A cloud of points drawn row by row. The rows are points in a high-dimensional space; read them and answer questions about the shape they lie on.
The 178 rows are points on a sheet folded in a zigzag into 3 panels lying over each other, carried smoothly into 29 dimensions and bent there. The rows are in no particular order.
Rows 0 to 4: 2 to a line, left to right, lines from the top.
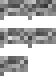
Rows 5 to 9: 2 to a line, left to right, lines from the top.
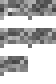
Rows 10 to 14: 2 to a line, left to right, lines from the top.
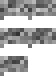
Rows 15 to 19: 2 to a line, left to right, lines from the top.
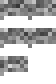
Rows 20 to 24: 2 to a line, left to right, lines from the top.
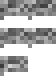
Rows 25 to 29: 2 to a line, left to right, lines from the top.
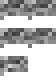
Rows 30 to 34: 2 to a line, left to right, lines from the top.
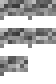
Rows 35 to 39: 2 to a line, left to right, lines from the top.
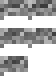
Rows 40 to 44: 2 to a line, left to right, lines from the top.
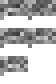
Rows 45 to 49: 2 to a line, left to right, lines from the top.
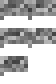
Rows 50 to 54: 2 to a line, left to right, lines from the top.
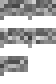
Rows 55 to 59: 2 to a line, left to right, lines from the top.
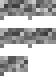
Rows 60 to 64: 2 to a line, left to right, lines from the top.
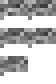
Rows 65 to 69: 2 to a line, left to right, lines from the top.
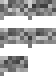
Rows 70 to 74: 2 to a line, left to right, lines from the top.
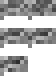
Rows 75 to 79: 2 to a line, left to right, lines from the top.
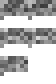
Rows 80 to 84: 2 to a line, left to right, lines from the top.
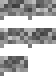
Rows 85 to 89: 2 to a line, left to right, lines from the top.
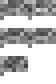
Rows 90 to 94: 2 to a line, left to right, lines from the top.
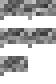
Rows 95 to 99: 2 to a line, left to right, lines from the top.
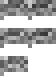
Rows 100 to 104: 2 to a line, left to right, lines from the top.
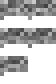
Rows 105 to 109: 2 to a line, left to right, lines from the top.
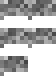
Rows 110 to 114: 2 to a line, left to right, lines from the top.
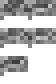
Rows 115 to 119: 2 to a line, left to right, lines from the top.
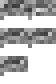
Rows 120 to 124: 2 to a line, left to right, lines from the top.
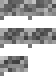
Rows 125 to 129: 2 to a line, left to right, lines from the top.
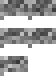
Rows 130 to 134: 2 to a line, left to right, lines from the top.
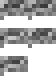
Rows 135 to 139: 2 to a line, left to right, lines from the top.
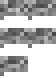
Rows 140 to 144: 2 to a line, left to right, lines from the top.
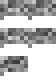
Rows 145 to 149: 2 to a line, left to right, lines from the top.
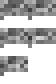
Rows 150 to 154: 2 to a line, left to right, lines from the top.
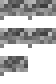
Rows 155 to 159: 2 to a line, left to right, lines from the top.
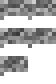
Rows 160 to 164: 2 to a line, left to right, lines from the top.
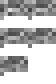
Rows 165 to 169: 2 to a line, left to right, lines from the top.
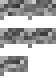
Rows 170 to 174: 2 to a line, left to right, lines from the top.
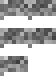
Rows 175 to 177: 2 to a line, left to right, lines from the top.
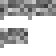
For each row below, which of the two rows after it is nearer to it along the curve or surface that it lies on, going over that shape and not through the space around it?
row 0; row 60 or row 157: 60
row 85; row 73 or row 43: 43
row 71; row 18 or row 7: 18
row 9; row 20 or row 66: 66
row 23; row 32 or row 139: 32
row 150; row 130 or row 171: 130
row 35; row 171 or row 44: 44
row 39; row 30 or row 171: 30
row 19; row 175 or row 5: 5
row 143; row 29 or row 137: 29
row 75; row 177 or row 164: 164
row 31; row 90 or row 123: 123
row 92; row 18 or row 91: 91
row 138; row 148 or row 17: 17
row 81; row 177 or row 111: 177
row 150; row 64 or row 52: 64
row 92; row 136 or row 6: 6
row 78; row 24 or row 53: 53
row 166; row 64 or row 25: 25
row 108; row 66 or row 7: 7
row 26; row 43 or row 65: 43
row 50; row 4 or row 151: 4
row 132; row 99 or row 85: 85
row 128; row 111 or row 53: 111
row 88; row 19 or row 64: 64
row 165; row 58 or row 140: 58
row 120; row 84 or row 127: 127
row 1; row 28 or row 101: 101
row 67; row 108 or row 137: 137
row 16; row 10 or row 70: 70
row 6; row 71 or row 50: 71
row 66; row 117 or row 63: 117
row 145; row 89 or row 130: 89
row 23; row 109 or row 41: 109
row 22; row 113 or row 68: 113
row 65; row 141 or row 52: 52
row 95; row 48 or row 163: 48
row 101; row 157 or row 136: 157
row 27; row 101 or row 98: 98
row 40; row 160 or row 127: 160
